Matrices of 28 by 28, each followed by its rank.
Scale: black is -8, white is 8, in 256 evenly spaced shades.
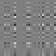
one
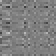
three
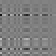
one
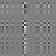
one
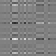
one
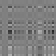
one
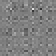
three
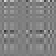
one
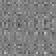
three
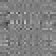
three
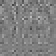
three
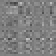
three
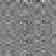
three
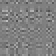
three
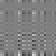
one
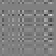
one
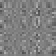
three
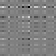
one
